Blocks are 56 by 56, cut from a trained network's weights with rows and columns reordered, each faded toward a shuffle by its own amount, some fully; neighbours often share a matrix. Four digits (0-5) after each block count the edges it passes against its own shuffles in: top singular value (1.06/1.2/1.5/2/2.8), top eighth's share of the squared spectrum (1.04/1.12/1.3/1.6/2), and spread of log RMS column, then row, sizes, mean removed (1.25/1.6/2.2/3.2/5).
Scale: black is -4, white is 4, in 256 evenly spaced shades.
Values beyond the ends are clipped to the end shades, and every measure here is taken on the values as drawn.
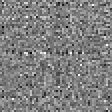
3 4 2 2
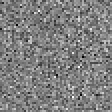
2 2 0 1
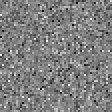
0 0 0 0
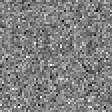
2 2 0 1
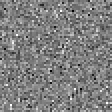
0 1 0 0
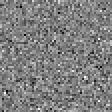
1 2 0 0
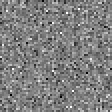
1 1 0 0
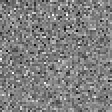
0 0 0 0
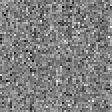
1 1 0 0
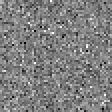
0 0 0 0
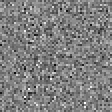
2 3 1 1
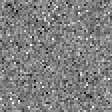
0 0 0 0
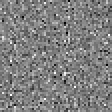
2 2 2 0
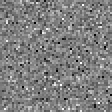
0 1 0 0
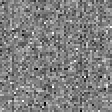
2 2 0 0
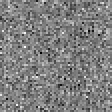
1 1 0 0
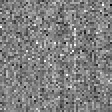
2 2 0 0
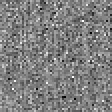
2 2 0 1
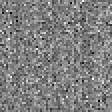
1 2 0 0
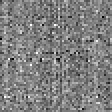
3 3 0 2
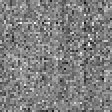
2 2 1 1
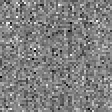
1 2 0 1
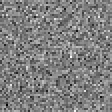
2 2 0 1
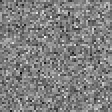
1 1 0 0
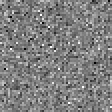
0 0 0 0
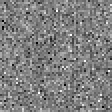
1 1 0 0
